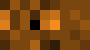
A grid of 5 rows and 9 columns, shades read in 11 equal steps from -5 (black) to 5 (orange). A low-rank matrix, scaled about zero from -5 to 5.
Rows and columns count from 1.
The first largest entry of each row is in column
2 1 6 2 4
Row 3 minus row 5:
6 -1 1 -7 5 8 0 0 2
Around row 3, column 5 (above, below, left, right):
2 -1 -5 5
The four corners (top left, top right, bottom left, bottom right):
-2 0 -2 -1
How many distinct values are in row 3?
7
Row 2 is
3 -1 1 -2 2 3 0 1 0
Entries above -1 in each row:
5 7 7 6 5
